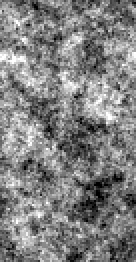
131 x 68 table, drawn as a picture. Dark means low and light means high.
The values follow a bell shape. The field is mottled with small blotches. The bottom right is the ninth with the lowest average. The halves do not mirror each other. Overall the values sit about 50% of the way up the scale.
